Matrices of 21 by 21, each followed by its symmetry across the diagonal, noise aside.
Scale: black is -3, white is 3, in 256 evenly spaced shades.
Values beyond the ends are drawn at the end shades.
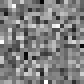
antisymmetric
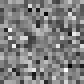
antisymmetric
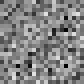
symmetric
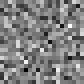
antisymmetric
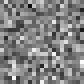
neither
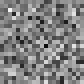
symmetric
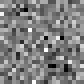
neither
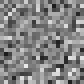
symmetric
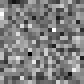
antisymmetric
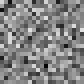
symmetric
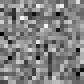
neither
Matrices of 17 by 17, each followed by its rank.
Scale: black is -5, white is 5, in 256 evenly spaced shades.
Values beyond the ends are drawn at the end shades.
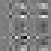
two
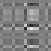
one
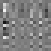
two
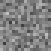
full rank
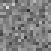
full rank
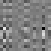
two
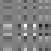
one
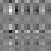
one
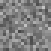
full rank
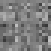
three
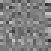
three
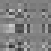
two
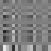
one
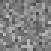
full rank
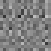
three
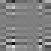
one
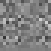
three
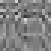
three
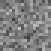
full rank
